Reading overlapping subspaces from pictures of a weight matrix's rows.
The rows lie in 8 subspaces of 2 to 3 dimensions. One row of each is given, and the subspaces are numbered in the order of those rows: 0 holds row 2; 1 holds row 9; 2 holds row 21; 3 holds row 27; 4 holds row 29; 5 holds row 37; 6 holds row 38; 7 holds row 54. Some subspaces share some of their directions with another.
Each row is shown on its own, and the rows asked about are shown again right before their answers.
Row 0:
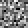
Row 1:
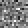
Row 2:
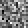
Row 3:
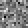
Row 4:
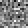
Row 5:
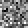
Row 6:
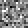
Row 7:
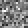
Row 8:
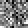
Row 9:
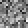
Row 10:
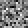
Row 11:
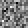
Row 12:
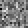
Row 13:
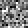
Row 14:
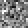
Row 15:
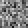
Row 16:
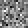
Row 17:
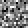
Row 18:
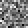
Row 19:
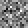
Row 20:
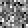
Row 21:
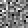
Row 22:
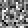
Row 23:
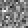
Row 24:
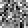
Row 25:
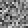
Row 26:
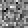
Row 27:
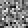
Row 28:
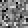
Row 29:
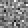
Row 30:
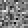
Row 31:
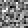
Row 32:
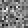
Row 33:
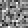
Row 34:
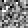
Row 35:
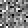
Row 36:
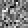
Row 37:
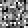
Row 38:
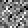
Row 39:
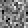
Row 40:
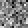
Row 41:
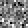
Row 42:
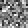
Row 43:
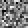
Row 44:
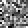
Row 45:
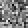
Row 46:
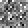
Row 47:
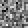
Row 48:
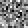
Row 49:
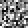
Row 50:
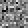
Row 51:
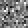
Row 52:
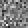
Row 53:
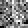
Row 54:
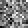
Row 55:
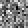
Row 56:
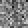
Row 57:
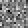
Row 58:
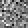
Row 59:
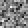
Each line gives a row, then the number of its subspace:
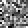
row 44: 2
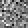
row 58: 6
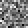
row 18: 2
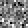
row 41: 5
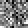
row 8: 7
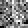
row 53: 7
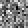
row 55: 6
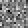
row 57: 6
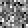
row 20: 5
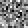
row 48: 4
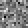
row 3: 5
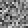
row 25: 2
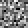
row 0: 4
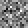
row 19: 6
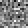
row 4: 4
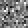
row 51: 0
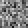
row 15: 3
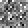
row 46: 6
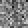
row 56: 7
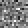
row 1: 4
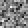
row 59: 5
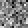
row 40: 7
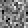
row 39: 0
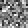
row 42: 3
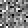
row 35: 2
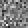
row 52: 6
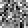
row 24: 6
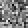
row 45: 0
